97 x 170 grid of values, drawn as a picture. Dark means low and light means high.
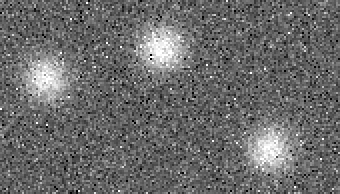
No overall slope runs across the table. On average the colour sits 40% of the way up the scale. No single row or column stands out from its neighbours. There is no seam. Three bumps rise from the field.
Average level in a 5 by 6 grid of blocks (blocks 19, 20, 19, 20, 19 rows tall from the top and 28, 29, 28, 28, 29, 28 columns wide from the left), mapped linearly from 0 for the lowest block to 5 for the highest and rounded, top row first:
002100
315200
410000
000051
000031
